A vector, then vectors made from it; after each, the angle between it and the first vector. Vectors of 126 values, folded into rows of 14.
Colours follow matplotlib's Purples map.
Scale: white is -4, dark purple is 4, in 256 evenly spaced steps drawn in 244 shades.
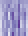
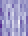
nearly opposite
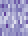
orthogonal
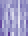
nearly opposite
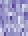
orthogonal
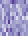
orthogonal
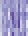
nearly parallel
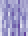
nearly parallel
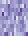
orthogonal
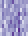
partly aligned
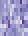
orthogonal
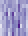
nearly parallel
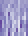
nearly opposite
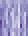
nearly opposite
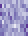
partly opposed
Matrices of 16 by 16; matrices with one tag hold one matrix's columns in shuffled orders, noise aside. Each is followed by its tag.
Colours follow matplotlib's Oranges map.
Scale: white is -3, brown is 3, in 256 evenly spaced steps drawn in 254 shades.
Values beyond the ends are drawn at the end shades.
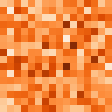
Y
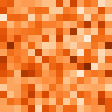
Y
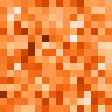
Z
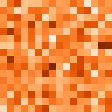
Y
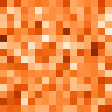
Z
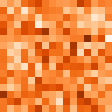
Z
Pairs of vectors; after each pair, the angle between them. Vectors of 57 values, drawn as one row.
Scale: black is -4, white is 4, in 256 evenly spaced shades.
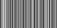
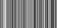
partly aligned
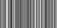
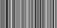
nearly opposite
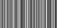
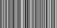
nearly opposite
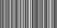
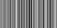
nearly opposite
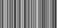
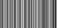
nearly parallel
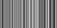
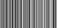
orthogonal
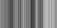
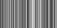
partly opposed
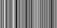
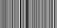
orthogonal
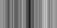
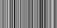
orthogonal
